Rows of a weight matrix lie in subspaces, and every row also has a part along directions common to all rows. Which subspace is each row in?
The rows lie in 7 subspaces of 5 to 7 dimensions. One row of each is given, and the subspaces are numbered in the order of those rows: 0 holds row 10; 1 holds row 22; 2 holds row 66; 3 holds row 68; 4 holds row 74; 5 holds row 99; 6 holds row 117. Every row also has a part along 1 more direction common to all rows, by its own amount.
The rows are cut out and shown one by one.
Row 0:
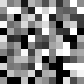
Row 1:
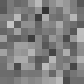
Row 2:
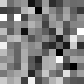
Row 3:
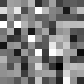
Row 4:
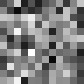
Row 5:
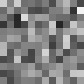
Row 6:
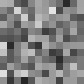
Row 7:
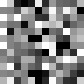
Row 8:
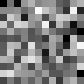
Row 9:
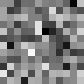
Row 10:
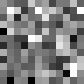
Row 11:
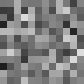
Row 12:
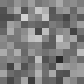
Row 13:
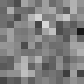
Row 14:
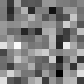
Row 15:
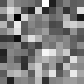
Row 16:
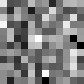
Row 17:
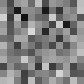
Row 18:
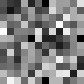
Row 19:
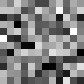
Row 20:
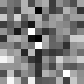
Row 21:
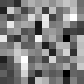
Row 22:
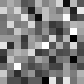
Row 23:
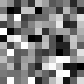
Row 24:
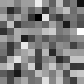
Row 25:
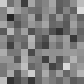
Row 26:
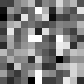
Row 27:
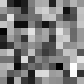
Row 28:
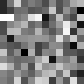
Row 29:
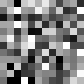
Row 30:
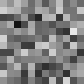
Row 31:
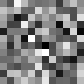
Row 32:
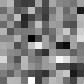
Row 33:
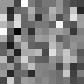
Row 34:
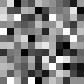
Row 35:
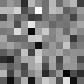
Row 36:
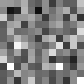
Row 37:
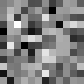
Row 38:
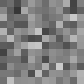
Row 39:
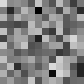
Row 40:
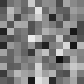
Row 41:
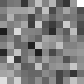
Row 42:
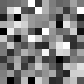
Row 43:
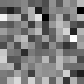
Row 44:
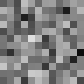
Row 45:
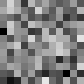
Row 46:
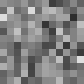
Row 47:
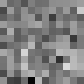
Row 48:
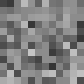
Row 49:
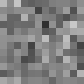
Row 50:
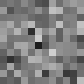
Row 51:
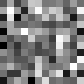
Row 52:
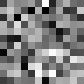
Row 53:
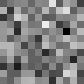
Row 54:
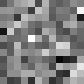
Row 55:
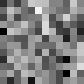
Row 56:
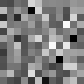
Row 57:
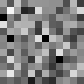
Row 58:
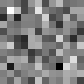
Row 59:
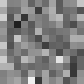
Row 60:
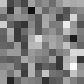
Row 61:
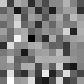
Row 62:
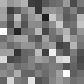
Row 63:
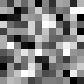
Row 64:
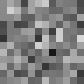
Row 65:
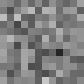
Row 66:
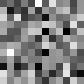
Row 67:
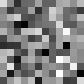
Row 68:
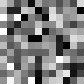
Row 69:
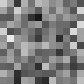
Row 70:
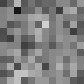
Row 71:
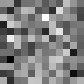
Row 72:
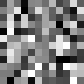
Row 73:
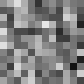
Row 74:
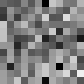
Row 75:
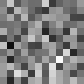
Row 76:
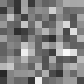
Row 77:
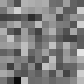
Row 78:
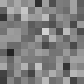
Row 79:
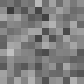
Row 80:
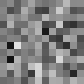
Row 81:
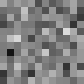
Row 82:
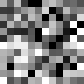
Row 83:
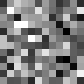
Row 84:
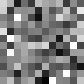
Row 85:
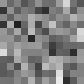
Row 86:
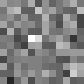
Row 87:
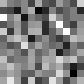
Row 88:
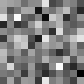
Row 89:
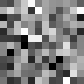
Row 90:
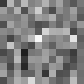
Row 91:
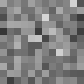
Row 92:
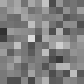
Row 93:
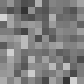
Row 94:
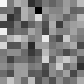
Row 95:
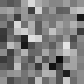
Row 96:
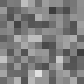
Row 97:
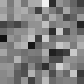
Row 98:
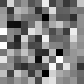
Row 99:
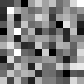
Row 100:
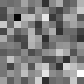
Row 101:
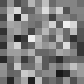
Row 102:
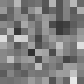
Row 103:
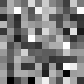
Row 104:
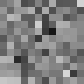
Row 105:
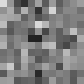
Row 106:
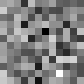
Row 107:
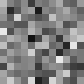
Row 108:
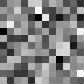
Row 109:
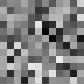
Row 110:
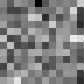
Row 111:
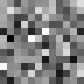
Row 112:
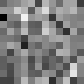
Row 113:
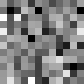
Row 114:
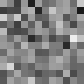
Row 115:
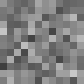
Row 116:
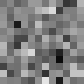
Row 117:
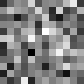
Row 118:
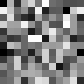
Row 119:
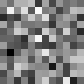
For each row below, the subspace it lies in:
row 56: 0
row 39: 4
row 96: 3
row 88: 4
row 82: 0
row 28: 1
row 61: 6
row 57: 6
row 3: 5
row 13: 5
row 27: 0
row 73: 0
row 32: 4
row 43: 1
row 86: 0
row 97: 4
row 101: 2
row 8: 5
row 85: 5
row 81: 2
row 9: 6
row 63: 1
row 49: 5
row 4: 1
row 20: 4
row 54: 4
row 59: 3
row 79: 2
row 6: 6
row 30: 1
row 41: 5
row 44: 3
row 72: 2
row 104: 5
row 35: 4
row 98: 6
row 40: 1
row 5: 5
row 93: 2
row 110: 1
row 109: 6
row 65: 6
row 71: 6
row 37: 6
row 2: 0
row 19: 1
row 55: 5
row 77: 1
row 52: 6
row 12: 3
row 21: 5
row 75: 6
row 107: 1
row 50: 4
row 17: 2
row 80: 6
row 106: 3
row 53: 2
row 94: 5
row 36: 4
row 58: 4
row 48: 4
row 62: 5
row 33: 5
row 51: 0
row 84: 1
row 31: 3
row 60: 0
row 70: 1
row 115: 6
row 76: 3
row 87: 2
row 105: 3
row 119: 2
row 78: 2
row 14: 0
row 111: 3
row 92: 4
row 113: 0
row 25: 3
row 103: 6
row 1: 5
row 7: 3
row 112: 2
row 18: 4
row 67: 0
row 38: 6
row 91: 6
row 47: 3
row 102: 2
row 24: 5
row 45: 4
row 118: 3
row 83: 0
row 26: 3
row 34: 3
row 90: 3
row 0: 3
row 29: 1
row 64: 4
